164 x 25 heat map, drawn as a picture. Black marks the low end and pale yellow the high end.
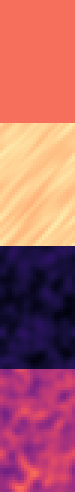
It is made of 4 by 1 panels. Panel 1,1: high, flat. Panel 2,1: very high, slanting up to the right, faint in contrast. Panel 3,1: very low, blotchy, faint in contrast. Panel 4,1: middling, blotchy.
